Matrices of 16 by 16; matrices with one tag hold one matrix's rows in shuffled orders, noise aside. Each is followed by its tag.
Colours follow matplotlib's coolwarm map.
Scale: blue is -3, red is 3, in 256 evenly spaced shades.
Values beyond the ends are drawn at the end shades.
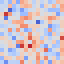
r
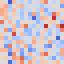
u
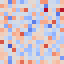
u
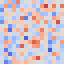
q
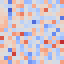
u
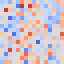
r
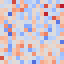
u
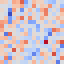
u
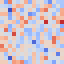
u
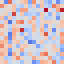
u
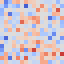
q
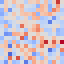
q
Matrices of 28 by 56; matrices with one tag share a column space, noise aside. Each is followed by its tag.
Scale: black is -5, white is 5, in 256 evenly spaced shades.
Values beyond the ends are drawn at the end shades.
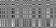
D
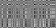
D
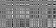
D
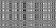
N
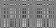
D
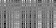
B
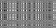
N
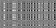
N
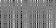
B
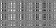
N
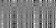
B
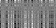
B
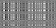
N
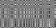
D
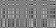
D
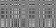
D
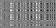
N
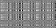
N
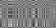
D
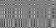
D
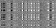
N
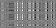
N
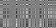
D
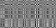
D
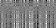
B
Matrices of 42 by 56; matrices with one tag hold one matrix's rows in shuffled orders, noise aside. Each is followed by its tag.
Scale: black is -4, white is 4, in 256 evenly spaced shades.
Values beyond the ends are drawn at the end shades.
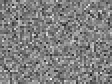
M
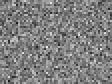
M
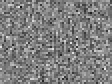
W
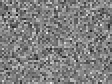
M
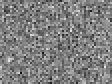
W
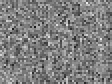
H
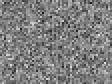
W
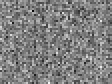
H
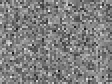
H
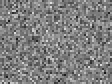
M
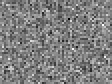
W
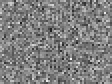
W
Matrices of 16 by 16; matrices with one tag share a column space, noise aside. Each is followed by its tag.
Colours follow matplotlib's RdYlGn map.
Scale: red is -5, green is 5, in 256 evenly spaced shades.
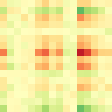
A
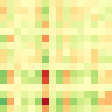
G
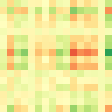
A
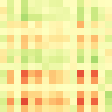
G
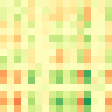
G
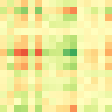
A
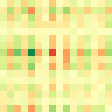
A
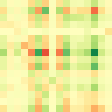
A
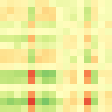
G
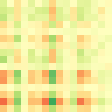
G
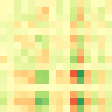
G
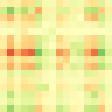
A
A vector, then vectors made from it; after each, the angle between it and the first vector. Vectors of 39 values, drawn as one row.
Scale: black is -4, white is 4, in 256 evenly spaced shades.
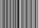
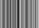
nearly parallel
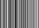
orthogonal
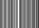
nearly opposite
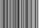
nearly parallel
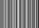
nearly opposite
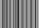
nearly parallel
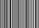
partly aligned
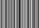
partly opposed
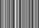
partly opposed
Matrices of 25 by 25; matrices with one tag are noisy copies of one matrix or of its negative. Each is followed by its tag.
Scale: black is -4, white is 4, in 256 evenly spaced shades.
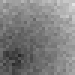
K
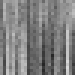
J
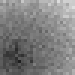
K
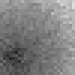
K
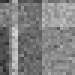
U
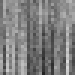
J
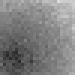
K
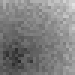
K
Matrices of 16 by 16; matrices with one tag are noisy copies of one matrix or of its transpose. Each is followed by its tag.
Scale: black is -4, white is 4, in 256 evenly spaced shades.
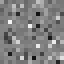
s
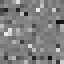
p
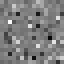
s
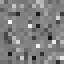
s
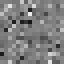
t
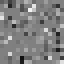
p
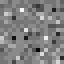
s
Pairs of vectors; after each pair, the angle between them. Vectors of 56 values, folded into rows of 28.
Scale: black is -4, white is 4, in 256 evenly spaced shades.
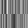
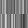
partly opposed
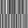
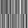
orthogonal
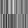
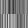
nearly opposite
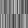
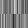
nearly parallel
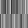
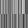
partly opposed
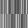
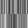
partly aligned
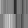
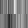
nearly opposite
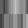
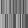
partly opposed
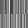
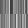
nearly parallel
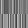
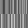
orthogonal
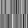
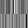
partly opposed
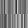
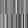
nearly opposite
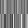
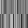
nearly opposite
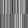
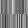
partly opposed
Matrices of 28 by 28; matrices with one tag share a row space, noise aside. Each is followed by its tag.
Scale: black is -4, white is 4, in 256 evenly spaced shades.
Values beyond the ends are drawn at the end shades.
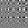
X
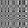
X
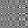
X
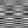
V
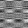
V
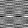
V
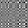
X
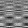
V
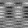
V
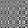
X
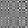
X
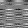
V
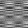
V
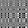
X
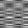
V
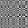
X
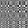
X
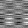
V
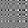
X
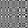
X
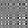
X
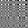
X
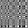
X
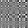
X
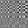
X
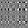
X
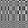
X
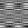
V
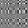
X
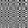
X
